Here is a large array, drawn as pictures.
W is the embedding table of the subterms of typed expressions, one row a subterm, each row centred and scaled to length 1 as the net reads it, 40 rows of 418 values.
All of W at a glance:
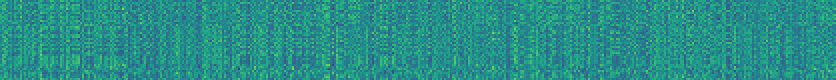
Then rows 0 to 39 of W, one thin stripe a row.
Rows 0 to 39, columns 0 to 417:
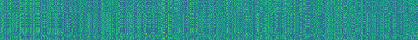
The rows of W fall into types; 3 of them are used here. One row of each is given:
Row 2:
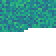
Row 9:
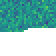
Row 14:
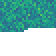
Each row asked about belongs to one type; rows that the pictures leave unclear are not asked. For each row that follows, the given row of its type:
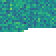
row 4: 2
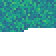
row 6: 14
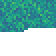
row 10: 14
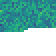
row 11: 9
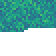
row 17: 14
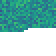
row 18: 2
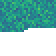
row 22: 14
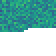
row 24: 2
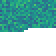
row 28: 2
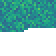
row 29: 14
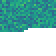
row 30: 2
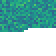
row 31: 2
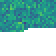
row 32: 14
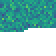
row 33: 14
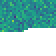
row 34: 2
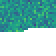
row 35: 9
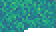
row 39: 14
